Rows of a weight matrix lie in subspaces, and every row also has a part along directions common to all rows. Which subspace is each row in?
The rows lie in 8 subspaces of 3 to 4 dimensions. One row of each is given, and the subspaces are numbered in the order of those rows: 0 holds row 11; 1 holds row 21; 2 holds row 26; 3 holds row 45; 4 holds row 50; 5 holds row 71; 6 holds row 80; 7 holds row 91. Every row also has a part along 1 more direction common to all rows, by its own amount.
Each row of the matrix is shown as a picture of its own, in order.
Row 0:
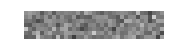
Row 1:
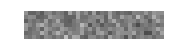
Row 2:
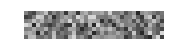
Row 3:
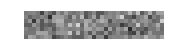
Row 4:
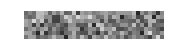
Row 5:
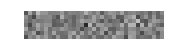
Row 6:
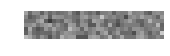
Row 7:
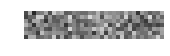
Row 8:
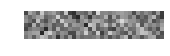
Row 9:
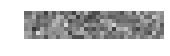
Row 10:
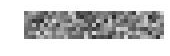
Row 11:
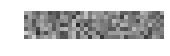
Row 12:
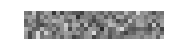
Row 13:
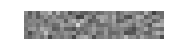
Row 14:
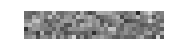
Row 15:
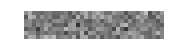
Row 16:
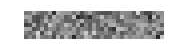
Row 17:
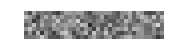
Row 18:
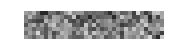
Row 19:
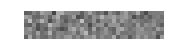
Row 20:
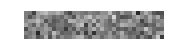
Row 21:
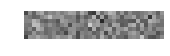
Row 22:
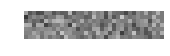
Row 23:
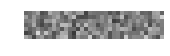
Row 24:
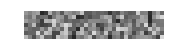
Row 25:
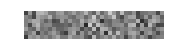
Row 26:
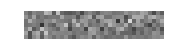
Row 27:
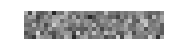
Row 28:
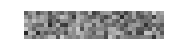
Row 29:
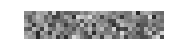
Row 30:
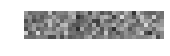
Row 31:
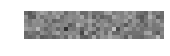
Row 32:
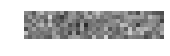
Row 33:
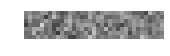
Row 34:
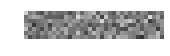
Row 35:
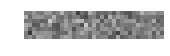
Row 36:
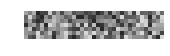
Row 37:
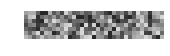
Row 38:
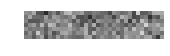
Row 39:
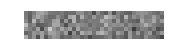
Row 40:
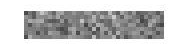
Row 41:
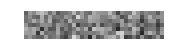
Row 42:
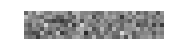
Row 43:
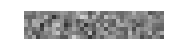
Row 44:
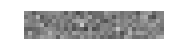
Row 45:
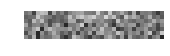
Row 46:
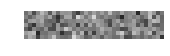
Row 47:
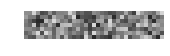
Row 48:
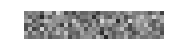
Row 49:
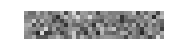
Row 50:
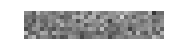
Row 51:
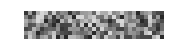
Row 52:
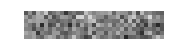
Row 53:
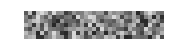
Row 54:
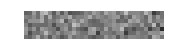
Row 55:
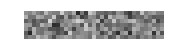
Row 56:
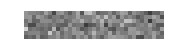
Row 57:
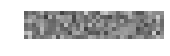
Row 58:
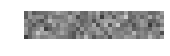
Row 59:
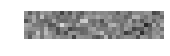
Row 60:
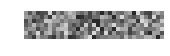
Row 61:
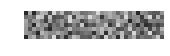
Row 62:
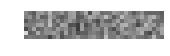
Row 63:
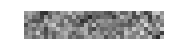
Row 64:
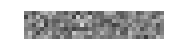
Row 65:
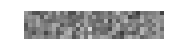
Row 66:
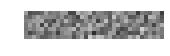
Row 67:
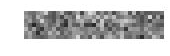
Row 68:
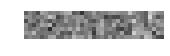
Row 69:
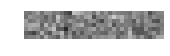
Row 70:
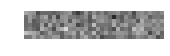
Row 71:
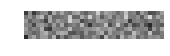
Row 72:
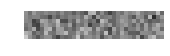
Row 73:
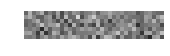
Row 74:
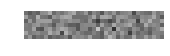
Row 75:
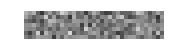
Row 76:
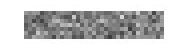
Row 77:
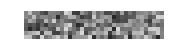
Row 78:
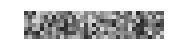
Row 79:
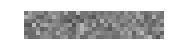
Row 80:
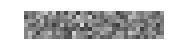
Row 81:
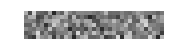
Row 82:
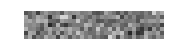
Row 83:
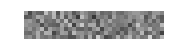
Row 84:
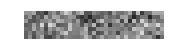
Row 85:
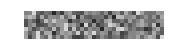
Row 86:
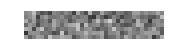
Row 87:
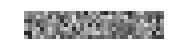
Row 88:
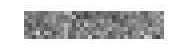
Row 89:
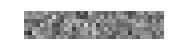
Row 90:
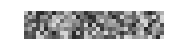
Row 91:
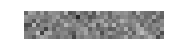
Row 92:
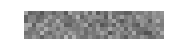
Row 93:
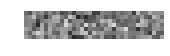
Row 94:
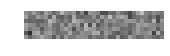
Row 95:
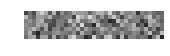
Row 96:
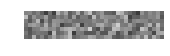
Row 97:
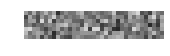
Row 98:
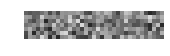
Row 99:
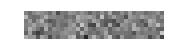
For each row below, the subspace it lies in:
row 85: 2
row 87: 3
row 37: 0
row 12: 2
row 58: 5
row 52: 2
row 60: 4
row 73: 6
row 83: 6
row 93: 3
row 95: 5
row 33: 3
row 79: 7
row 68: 0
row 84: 2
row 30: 4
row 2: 7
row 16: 1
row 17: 5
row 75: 3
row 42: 7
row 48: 2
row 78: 0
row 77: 0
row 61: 5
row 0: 1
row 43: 3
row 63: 2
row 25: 1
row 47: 6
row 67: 1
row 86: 4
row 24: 0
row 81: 5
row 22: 7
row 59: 2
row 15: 0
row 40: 1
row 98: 5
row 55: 3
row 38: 2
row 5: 1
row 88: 0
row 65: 6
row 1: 7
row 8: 7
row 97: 6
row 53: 5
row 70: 0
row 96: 6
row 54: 2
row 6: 5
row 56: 1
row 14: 1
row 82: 4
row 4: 7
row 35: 3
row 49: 7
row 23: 0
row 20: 2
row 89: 3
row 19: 1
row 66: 6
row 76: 4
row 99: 5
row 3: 4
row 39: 3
